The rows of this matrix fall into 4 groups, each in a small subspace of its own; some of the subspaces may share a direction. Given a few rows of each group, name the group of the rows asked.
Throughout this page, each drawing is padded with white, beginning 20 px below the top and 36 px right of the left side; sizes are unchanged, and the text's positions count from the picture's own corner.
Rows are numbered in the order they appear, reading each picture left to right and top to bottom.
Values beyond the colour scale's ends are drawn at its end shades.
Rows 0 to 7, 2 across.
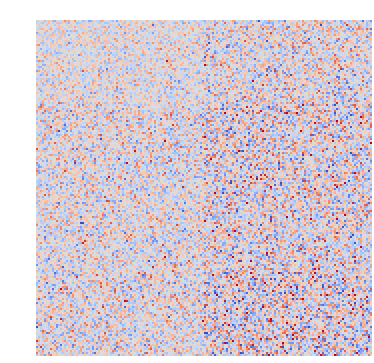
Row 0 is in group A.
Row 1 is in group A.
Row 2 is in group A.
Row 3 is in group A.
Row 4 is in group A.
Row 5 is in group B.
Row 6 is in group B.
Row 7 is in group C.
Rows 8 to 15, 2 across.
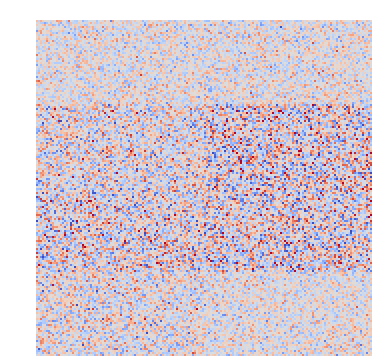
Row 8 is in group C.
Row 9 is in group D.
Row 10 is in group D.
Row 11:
B
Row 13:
A
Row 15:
D
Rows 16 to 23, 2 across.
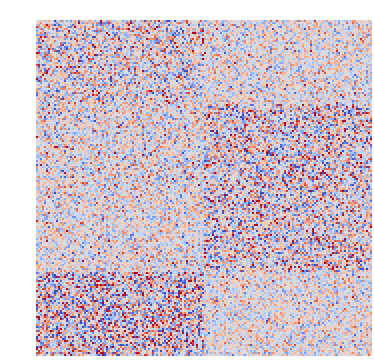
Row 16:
A
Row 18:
D
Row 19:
C
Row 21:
D
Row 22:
A
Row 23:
C
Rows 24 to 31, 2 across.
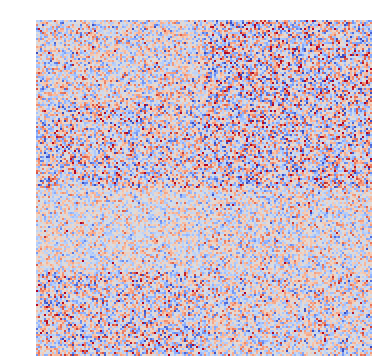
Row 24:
D
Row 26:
B
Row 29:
B
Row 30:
D
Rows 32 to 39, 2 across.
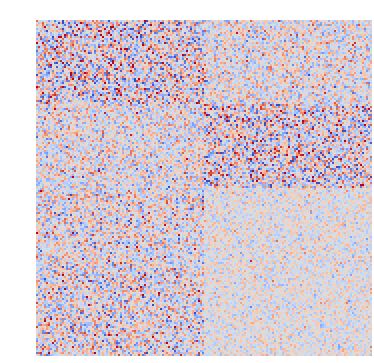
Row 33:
C
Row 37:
B
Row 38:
B
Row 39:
A
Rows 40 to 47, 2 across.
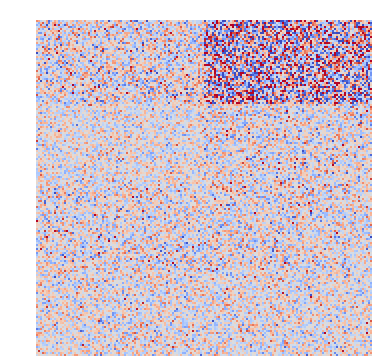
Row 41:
C
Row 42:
A
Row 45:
B
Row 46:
C
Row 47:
B
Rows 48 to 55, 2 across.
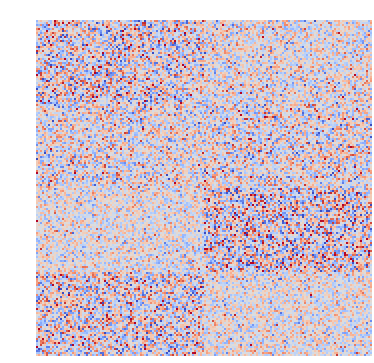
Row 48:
B
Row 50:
B
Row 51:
A
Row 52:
D
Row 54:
D
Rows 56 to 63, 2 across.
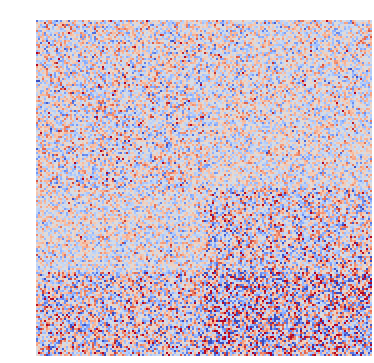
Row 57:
A
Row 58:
A
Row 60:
A
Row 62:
B
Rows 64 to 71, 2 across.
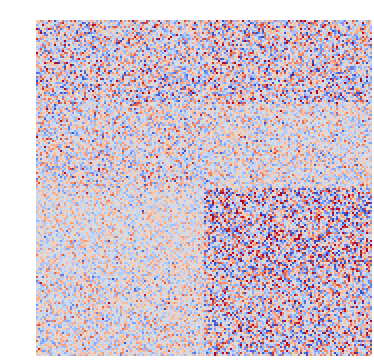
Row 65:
D
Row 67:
D
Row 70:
D
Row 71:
B
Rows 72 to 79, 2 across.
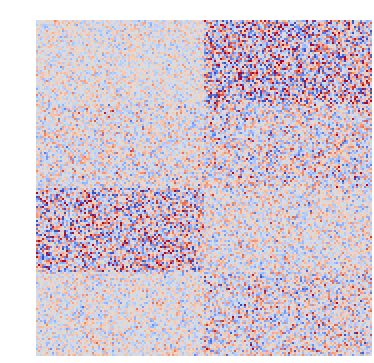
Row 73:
B
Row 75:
A
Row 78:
A
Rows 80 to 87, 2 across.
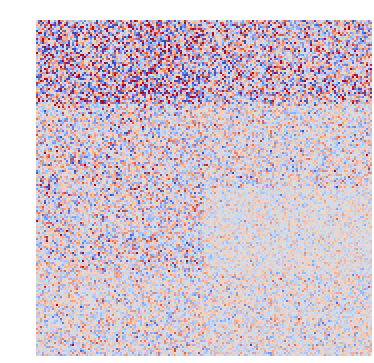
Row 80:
C
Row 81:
B
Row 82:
B
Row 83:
C
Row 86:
A
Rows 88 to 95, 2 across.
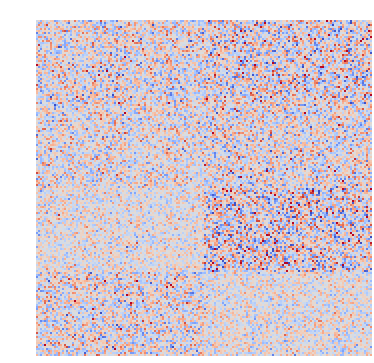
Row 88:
A
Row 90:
B
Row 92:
A
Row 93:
B
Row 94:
A
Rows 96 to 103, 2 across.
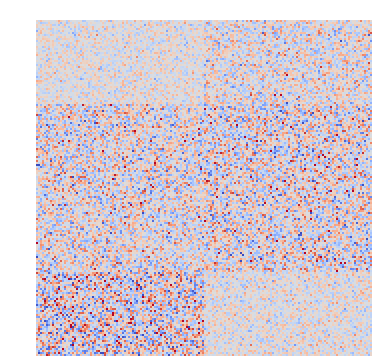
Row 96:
C
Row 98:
C
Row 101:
B
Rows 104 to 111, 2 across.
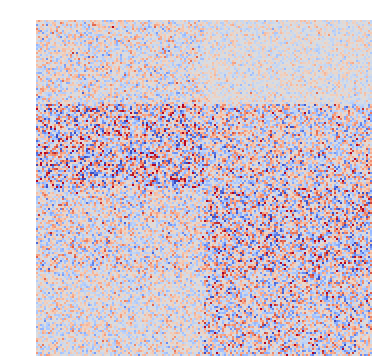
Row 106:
A
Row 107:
C
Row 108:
B
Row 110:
B
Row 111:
B
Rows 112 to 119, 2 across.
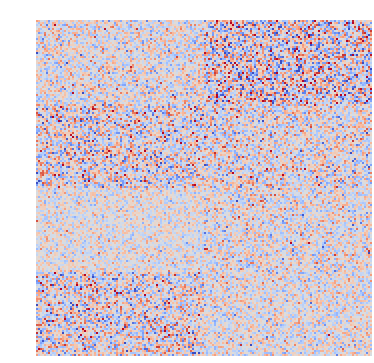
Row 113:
B
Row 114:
D
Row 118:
D
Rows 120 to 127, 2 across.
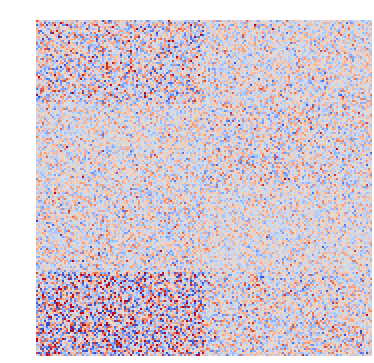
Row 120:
D
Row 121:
A
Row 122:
D
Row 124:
B
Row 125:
C
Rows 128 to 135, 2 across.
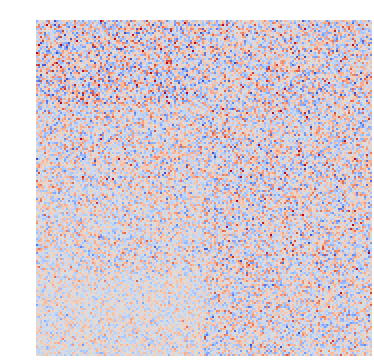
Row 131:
B
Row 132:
C
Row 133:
C
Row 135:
A
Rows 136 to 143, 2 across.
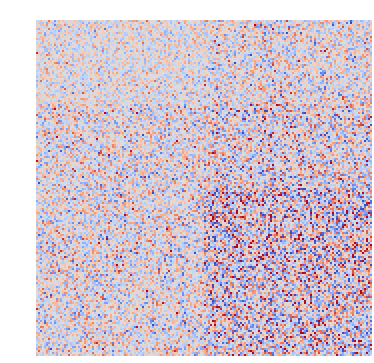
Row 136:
D
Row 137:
A
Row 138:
C
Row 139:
A
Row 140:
A
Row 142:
A
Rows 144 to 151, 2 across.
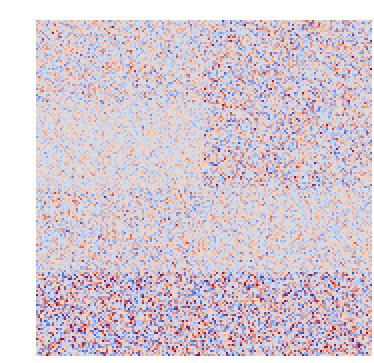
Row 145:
B
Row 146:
B
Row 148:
C
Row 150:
B
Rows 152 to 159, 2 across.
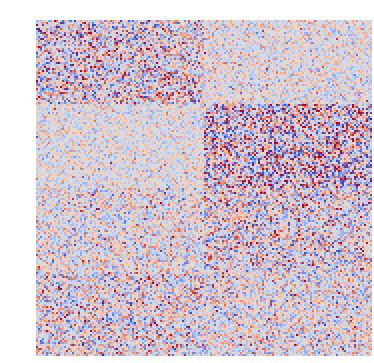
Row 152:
D
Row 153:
D
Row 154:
A
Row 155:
A
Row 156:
A
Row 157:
D
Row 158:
D
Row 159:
B
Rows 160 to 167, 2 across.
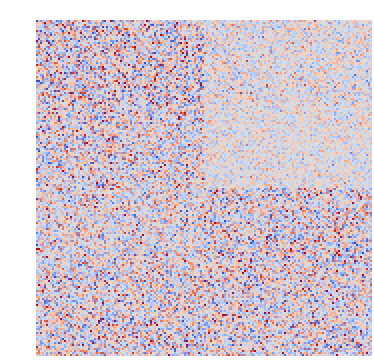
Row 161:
C
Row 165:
A
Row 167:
D
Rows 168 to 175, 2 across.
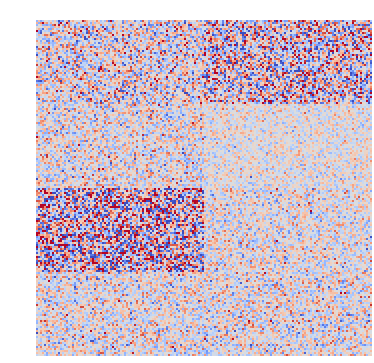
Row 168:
C
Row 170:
A
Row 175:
A
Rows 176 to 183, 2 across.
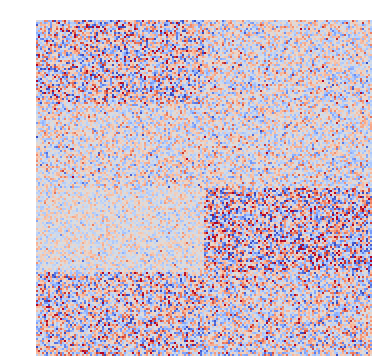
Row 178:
D
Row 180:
B
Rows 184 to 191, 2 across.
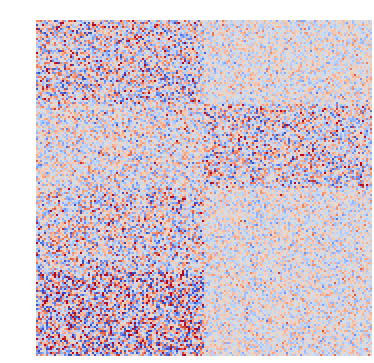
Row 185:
D
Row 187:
D
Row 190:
A
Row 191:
C
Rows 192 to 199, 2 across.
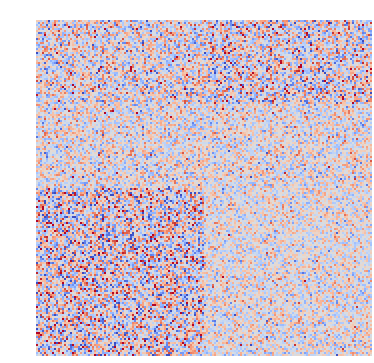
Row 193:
B
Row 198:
C
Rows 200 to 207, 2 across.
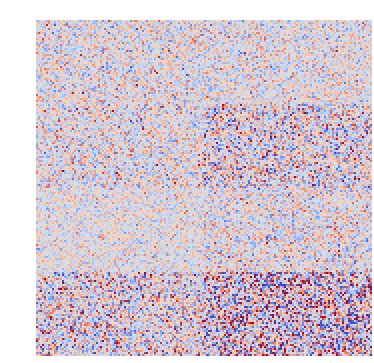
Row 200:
D
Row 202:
B
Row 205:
A
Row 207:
A
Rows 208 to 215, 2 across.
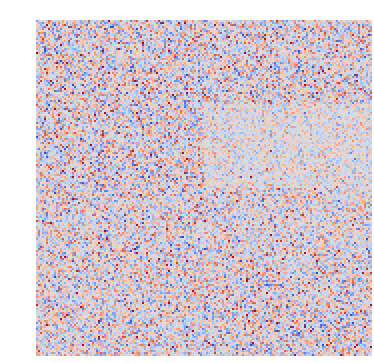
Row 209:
D
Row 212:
A
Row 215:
A
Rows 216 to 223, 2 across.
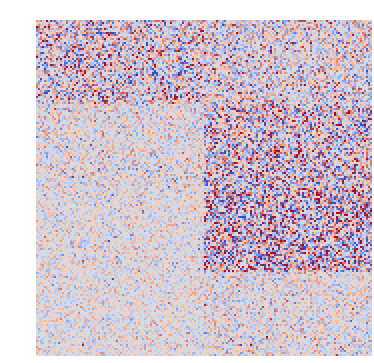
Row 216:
A
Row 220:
B
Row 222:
D
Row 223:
C
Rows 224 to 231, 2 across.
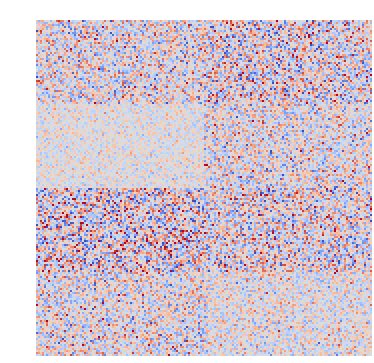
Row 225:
B
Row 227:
C
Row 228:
A
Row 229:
A
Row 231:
A
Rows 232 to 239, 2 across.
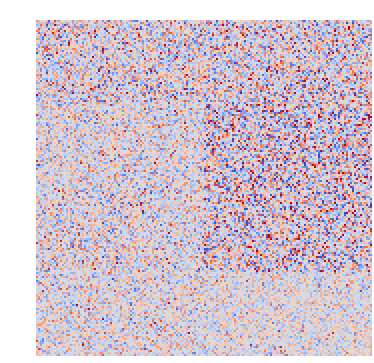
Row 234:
C
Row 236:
B
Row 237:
C
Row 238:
D
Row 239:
A
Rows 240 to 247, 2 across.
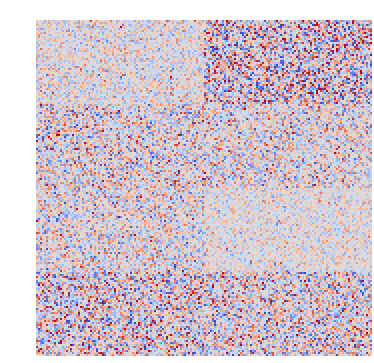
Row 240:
A
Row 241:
C
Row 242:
A
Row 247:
D
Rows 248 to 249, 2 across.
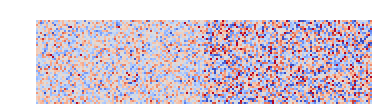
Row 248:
A
